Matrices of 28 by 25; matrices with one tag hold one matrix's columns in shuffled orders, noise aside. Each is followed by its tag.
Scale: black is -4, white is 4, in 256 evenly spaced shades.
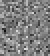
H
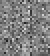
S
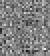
H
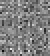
H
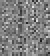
S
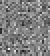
H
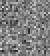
H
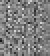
S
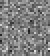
H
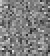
H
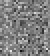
H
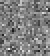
H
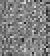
S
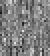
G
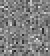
H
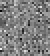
H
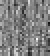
G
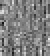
G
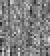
G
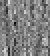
G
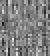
G
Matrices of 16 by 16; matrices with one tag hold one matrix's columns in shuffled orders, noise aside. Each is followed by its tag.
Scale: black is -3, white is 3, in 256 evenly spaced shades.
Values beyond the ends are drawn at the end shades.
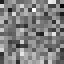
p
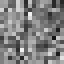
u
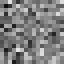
p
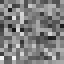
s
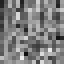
u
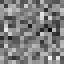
s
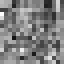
u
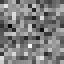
s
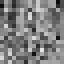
u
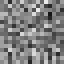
p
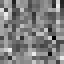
u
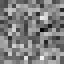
s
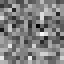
s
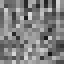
u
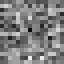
s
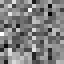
p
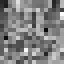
u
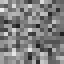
p
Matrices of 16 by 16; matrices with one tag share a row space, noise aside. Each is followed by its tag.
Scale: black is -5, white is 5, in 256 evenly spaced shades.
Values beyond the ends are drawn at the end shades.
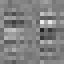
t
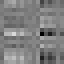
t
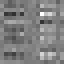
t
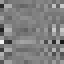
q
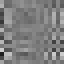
q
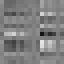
t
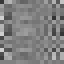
q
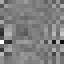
q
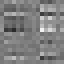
t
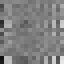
q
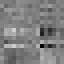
t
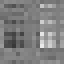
t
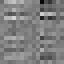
t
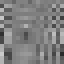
q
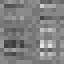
t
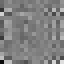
q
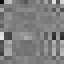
q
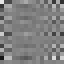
q
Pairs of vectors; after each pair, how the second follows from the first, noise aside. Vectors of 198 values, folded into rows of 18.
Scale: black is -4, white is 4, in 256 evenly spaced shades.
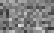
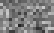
negated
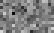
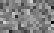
shuffled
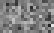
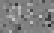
partly zeroed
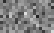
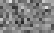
shuffled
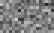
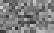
shuffled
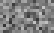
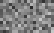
shuffled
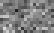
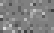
partly zeroed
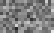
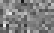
shuffled
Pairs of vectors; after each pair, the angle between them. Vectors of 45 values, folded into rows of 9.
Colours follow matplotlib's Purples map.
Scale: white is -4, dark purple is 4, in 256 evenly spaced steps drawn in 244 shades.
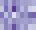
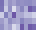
nearly opposite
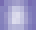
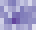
partly opposed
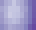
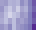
nearly parallel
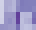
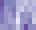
nearly opposite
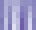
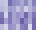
partly aligned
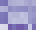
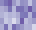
orthogonal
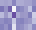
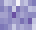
partly aligned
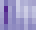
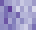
partly aligned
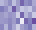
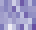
orthogonal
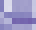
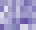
partly aligned
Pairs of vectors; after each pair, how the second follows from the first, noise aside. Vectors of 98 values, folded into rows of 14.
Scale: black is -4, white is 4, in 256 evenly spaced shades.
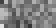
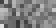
copied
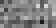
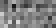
reversed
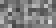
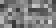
copied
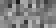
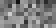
copied
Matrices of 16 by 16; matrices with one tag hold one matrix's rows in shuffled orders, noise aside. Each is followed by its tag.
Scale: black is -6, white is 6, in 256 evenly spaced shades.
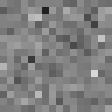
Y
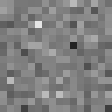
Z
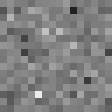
Z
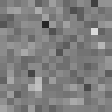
Y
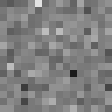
Z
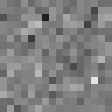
Y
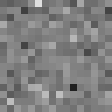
Z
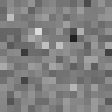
Z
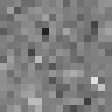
Y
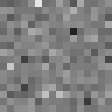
Z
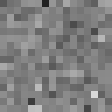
Y
